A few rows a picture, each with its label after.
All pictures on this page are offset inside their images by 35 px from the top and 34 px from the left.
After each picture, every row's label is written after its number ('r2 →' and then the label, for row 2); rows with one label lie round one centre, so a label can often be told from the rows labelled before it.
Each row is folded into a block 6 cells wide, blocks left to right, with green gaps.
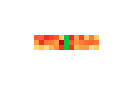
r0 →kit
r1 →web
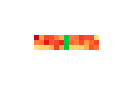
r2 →kit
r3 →kit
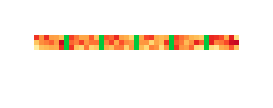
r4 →kit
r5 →web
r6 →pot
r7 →pot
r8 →web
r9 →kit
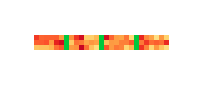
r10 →kit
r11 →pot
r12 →web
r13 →web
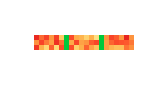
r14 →web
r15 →web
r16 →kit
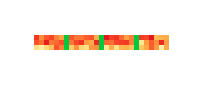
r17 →kit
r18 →kit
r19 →kit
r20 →pot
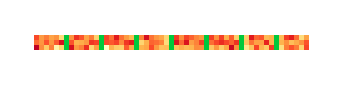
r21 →web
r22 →web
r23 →kit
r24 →pot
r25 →kit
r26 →kit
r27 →pot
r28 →pot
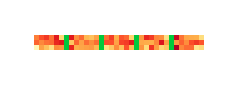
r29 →kit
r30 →web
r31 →kit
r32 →pot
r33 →web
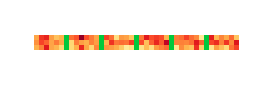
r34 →pot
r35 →pot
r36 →web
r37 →kit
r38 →kit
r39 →kit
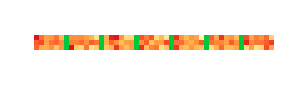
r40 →web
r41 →web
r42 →pot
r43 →web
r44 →web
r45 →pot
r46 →kit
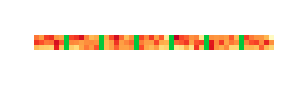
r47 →kit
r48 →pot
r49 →pot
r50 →web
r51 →kit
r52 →web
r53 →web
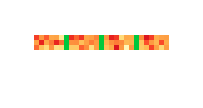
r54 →web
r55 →pot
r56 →pot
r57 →pot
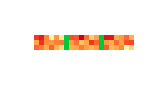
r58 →web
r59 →pot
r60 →web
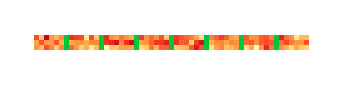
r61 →pot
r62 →web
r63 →kit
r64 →kit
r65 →kit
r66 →pot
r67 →kit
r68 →web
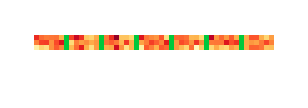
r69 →kit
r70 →pot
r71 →pot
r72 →kit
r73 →web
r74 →kit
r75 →pot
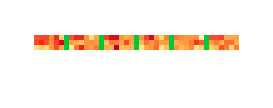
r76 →kit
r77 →pot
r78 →pot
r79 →pot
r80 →web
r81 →pot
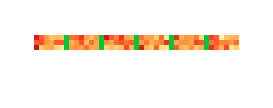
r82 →web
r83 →pot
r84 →kit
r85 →web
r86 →web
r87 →web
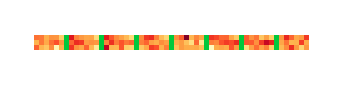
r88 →web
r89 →web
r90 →web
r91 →pot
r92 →pot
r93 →kit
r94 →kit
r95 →pot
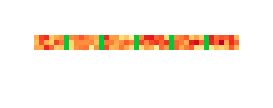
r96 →pot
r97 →pot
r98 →web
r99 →kit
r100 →web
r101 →kit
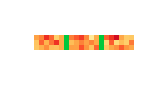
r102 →pot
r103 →pot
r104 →pot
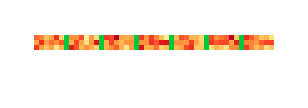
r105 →web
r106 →web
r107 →pot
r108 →web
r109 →pot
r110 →kit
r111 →web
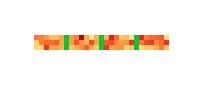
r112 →pot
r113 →pot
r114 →web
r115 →kit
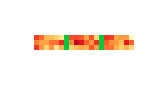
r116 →web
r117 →kit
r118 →web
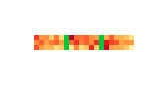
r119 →web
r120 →kit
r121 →web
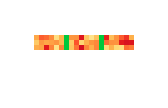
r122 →pot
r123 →pot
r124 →kit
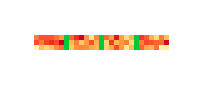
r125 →kit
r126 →pot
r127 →pot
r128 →web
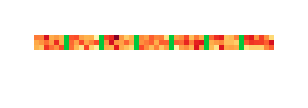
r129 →pot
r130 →web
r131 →pot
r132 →web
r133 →kit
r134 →pot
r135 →kit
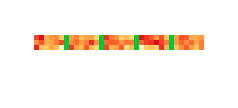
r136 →web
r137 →web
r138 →web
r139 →kit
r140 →pot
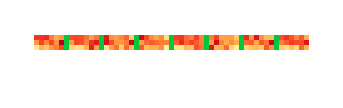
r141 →kit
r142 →kit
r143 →kit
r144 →web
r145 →kit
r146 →web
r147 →kit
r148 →kit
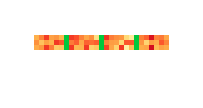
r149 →pot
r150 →web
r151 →web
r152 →pot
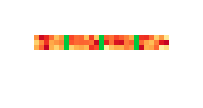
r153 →pot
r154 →kit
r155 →kit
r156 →web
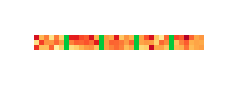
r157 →web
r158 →kit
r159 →pot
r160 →pot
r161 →pot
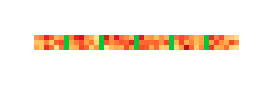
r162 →pot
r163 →pot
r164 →kit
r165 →web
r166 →pot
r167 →web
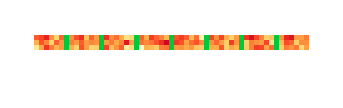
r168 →pot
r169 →pot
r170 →web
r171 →kit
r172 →web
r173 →pot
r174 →pot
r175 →pot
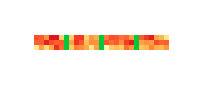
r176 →kit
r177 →pot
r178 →kit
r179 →pot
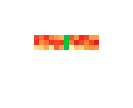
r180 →kit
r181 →kit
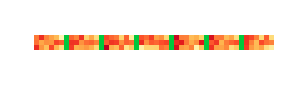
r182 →web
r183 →web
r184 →web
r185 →kit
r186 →web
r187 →web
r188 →web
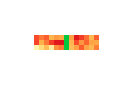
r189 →kit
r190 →pot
